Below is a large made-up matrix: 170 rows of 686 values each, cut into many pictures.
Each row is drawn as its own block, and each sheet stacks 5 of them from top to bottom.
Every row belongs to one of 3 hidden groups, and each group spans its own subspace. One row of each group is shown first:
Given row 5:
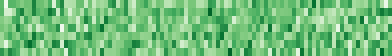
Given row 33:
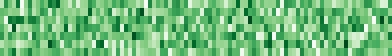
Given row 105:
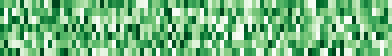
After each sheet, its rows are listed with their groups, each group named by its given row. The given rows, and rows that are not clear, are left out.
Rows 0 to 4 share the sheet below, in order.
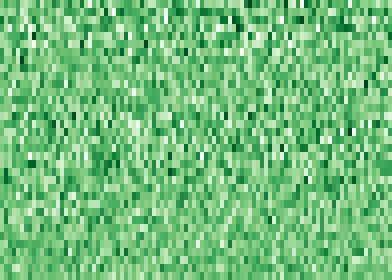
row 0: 33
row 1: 33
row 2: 105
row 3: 5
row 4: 33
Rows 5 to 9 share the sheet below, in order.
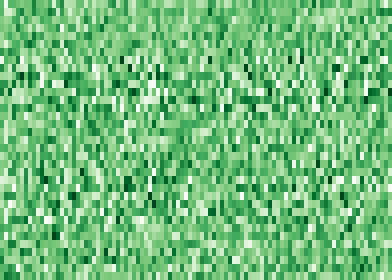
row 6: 33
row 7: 105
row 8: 5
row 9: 105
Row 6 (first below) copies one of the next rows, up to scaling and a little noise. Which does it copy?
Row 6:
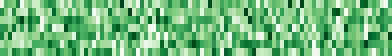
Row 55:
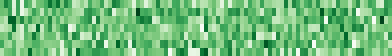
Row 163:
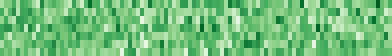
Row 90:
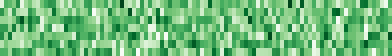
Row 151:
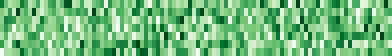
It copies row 90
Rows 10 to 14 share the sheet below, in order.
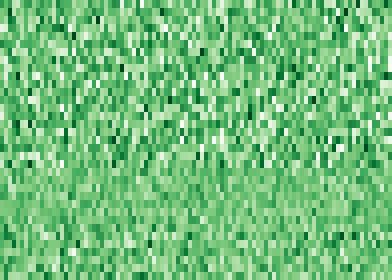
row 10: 33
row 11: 105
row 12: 105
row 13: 33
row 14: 5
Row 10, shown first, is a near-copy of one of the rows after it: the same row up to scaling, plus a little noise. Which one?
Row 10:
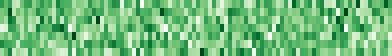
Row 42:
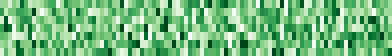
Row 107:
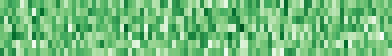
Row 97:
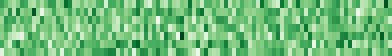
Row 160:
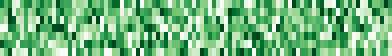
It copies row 160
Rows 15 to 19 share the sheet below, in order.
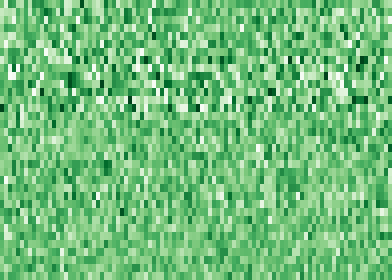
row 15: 5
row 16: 33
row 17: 33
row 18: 105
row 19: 5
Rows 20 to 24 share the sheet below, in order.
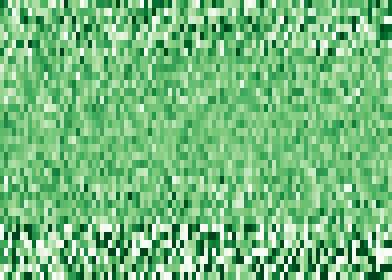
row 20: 105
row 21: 5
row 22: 5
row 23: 105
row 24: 105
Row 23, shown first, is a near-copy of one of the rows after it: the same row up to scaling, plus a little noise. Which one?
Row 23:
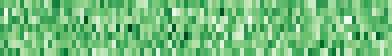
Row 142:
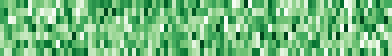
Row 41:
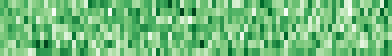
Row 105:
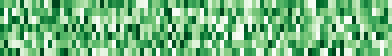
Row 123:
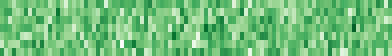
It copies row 105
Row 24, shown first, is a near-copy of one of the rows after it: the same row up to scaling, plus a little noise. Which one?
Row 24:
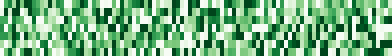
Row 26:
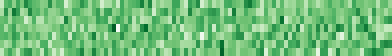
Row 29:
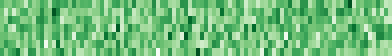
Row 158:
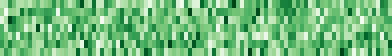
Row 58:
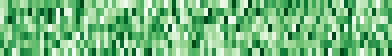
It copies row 26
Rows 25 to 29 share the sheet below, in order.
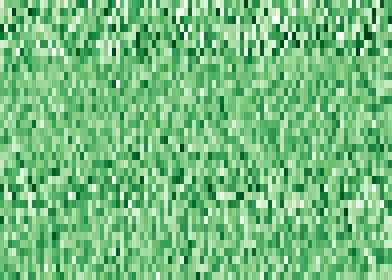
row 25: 105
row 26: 105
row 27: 33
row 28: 33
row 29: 105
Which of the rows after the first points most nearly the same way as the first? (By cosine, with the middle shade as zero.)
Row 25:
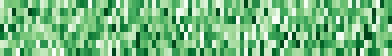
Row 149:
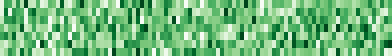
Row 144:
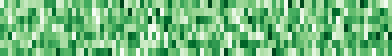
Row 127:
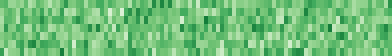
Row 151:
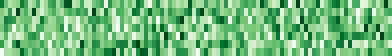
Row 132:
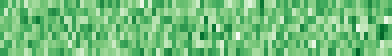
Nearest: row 149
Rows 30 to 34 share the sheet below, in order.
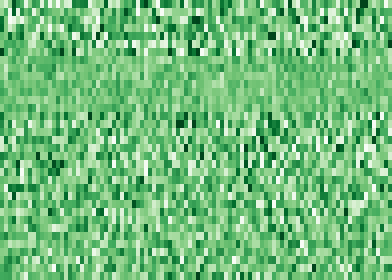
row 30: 33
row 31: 105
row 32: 105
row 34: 33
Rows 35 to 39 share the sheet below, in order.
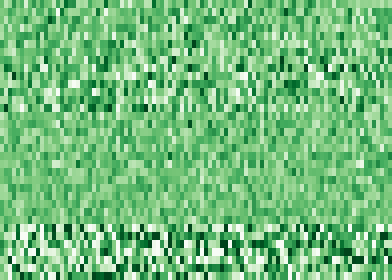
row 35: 105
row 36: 5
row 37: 105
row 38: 33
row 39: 33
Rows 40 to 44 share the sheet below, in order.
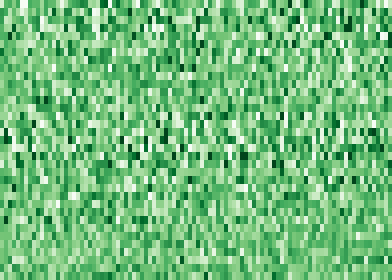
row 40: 33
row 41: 105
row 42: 33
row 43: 5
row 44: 33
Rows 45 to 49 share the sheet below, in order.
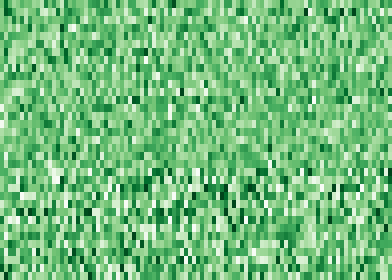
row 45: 5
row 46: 33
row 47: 5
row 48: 105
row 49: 105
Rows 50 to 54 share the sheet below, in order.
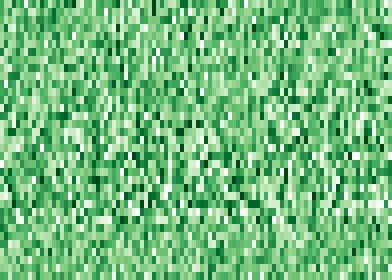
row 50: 105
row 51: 105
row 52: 33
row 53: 33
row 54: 105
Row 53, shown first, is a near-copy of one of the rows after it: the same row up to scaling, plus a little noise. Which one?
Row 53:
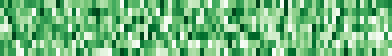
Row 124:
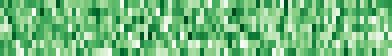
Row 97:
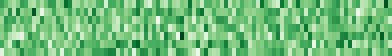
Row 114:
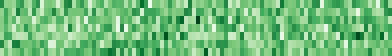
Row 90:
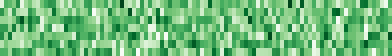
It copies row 124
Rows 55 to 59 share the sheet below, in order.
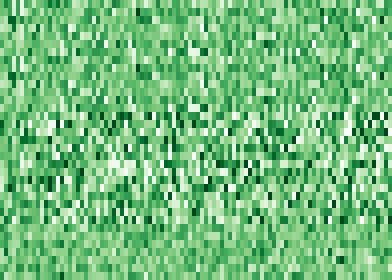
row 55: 33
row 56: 33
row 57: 105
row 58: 105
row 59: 105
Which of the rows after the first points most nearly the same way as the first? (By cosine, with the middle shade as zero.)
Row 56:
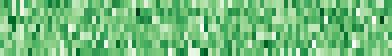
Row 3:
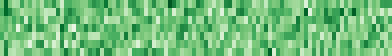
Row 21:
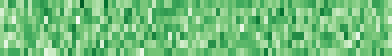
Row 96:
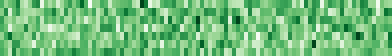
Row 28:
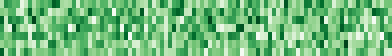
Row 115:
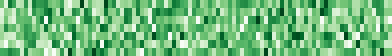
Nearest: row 28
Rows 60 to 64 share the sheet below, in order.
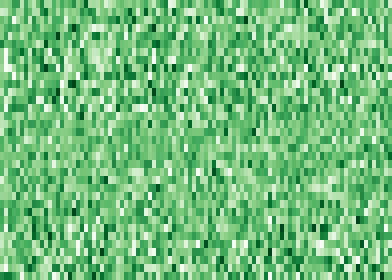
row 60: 5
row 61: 5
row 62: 105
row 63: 5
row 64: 5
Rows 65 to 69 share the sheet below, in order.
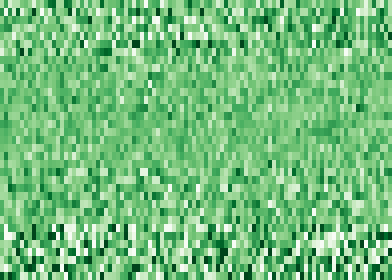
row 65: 33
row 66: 5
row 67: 5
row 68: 33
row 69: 5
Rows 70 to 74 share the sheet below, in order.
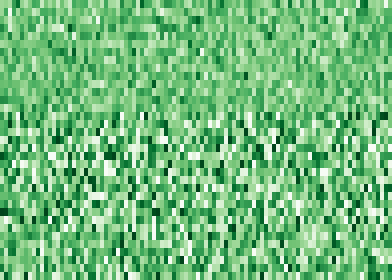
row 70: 33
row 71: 5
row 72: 33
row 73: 5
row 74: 105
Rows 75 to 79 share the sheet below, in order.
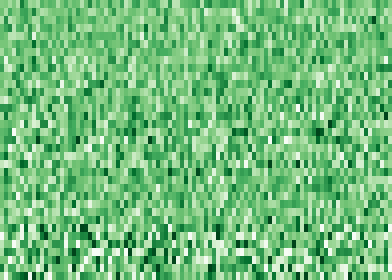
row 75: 33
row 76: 5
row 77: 5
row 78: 5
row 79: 5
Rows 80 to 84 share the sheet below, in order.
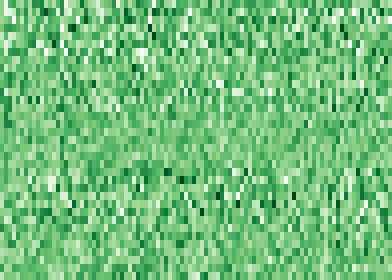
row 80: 5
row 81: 105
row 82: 5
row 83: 105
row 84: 33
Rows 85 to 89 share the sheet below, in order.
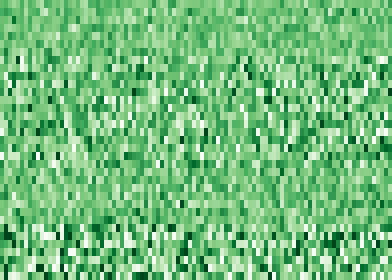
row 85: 5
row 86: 33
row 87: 105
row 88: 33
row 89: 5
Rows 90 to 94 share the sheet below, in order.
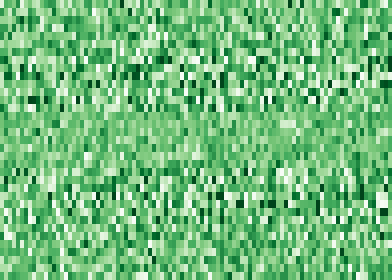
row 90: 33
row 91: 105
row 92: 105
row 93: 105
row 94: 5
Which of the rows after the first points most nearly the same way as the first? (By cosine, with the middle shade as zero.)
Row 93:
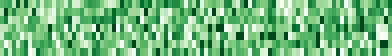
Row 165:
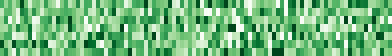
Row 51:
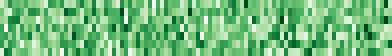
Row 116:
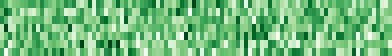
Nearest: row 51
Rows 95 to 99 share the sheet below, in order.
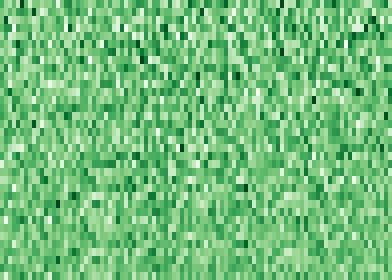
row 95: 33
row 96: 33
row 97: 33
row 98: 5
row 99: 5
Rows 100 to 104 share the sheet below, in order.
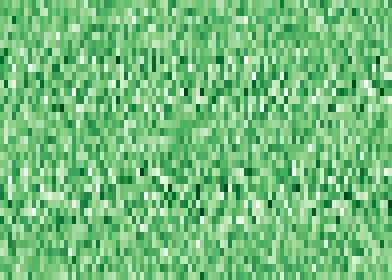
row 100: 5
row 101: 105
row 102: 105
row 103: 33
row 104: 33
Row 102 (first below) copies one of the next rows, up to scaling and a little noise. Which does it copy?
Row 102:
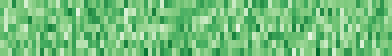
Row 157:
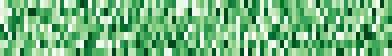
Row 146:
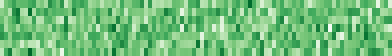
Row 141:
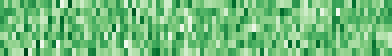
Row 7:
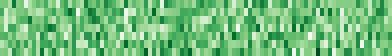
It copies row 7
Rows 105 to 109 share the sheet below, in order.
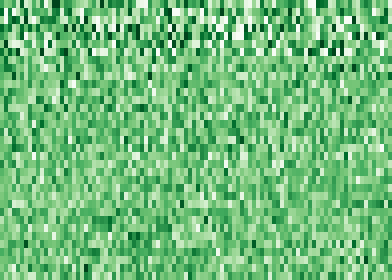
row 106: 5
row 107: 33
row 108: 33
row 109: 105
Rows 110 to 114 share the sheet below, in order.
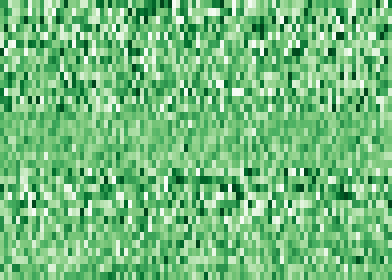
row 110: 105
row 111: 105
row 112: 105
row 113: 33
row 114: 33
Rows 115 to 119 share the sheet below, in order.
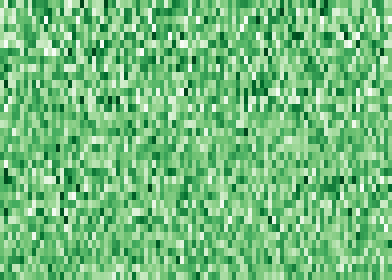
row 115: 5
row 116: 105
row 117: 5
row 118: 5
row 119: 33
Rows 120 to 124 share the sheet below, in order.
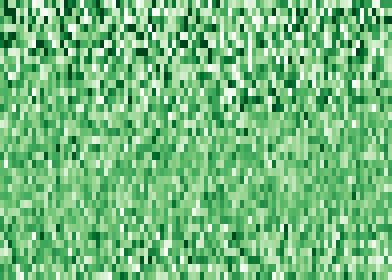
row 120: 5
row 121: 33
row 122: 5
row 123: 105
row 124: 33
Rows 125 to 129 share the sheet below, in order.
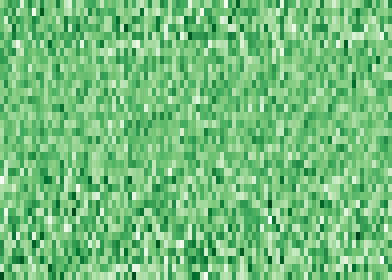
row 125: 33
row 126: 105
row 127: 105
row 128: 5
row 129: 33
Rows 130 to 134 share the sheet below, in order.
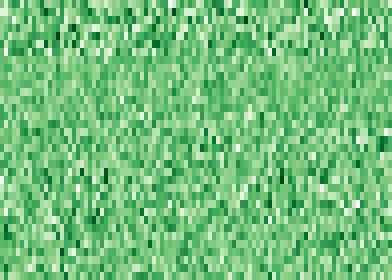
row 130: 5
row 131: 105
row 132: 105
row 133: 5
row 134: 5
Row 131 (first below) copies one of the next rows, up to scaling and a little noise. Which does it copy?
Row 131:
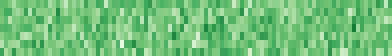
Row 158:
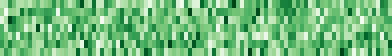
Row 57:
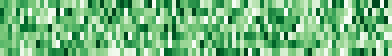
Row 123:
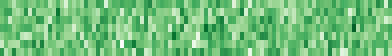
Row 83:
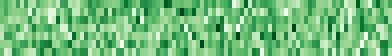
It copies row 123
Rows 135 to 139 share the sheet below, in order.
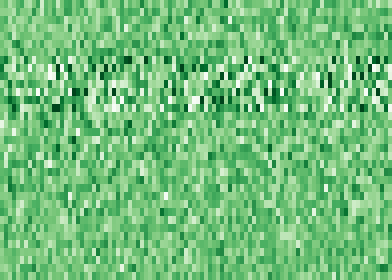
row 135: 33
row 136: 105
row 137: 5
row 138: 33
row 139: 105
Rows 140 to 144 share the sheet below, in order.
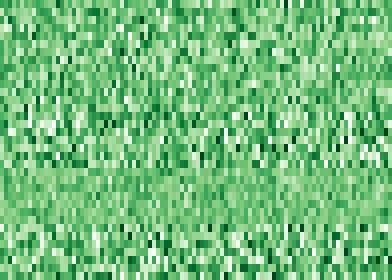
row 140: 33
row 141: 105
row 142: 105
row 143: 105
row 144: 33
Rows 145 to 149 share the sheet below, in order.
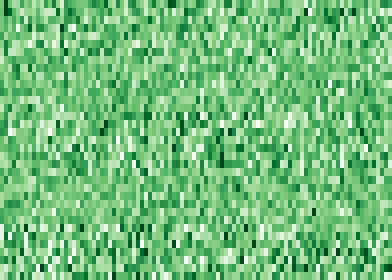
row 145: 5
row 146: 105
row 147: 105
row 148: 33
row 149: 105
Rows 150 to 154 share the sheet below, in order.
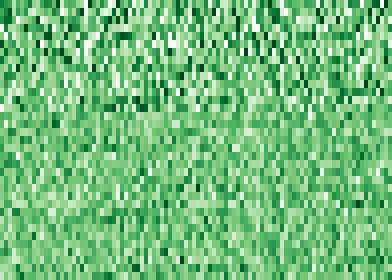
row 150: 105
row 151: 33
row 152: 105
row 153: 33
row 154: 33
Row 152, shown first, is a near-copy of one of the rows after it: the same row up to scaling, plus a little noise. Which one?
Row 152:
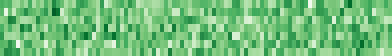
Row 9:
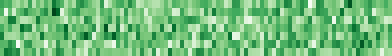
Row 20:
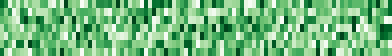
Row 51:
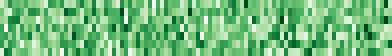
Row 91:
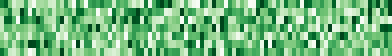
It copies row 9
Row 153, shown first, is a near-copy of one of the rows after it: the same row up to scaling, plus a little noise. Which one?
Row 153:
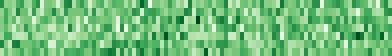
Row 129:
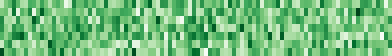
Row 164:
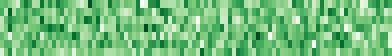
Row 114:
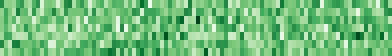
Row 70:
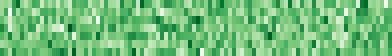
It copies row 114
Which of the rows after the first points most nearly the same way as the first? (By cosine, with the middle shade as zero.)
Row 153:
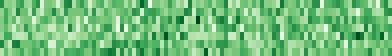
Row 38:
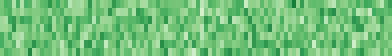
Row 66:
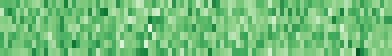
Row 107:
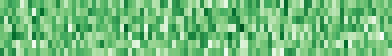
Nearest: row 66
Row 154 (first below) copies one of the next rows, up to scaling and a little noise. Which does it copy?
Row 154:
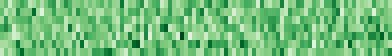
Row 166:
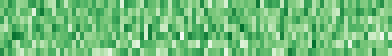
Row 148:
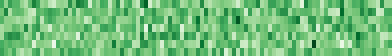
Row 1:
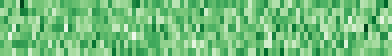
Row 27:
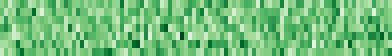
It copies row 27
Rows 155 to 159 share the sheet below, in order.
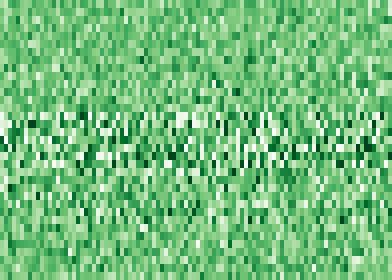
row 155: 105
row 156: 105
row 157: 105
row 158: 105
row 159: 33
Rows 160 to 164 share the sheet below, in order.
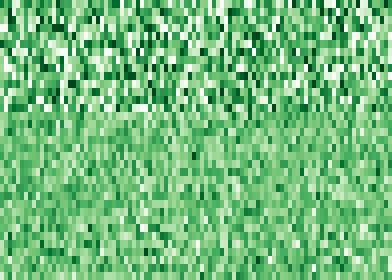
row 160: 33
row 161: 5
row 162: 105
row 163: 33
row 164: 33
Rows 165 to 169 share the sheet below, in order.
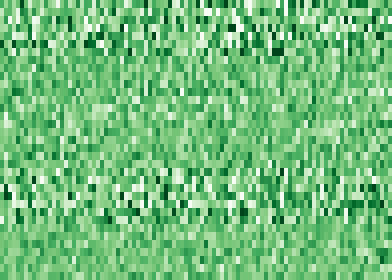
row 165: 33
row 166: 33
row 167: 5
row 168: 33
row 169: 105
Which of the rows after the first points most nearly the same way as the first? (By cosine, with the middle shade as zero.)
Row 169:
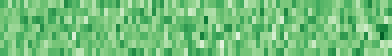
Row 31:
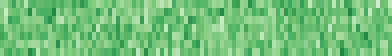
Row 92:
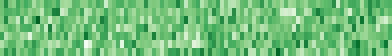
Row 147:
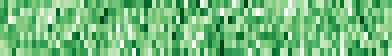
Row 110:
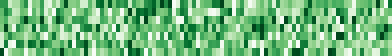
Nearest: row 110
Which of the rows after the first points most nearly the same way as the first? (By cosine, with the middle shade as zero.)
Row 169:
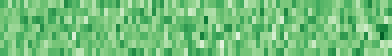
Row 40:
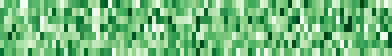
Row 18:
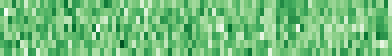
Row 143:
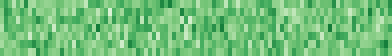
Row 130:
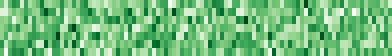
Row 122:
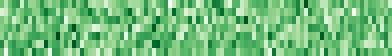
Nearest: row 18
